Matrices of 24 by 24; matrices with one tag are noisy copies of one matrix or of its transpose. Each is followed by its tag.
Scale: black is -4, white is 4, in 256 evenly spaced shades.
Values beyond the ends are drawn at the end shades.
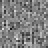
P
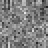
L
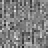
P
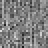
P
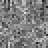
L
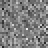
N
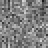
L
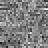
L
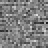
P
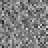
N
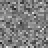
N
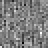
P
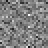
N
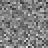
N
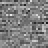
P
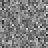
N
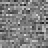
P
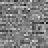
P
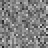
N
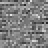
P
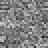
L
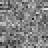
L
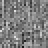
P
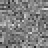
L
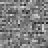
P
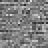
P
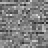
P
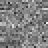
L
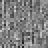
P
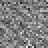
N
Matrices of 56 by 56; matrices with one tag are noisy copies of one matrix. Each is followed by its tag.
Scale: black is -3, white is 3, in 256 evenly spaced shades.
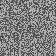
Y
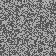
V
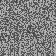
Y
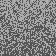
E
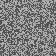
V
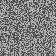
Y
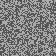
V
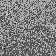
E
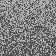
E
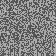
Y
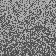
E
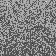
E
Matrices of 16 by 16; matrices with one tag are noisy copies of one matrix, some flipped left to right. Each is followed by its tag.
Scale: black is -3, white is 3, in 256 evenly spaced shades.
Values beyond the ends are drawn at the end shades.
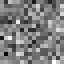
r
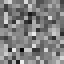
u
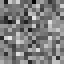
r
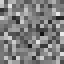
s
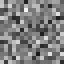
s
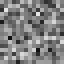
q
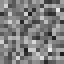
q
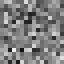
u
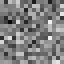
r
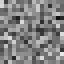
s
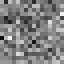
r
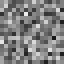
q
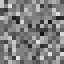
s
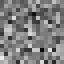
u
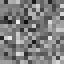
r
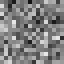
r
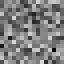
u
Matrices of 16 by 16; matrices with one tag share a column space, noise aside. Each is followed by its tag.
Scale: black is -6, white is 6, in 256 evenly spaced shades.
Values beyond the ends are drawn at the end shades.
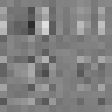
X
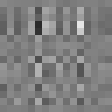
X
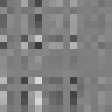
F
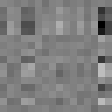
X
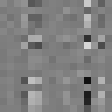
F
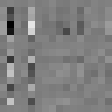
X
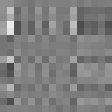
X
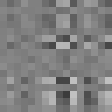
F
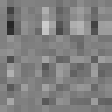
X
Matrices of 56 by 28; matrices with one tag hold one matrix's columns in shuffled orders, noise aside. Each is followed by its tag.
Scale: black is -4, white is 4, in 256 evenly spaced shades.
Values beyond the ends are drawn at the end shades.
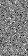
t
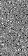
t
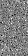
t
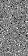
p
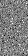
t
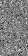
t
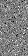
p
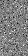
p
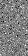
p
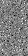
t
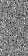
t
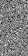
p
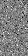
p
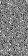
t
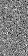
p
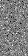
p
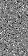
p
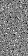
p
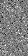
p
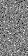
p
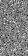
t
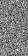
t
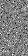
p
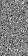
t
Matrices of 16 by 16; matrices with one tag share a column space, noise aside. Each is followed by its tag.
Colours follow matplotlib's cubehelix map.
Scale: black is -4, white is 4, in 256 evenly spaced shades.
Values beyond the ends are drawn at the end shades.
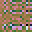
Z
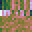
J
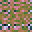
Z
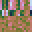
J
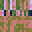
J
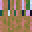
J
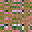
Z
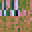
J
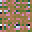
Z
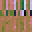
J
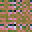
Z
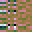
Z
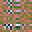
Z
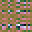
Z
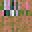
J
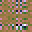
Z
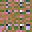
Z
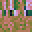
J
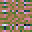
Z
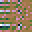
Z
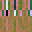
J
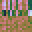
J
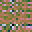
Z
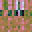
J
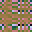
Z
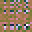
Z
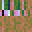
J
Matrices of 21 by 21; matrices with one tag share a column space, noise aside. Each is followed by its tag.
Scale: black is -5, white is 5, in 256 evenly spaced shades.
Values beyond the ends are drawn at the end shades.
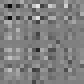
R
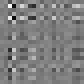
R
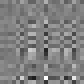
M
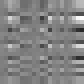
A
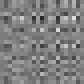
A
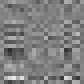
M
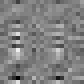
M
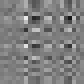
A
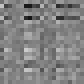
R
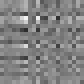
A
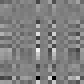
M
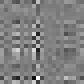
M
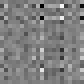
R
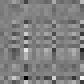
M
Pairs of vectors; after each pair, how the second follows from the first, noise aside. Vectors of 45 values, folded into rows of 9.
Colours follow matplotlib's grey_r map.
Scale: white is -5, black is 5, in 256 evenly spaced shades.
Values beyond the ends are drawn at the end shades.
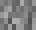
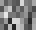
scaled up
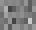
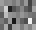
scaled up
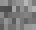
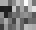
scaled up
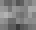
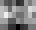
scaled up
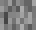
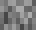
sign-scrambled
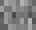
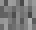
sign-scrambled
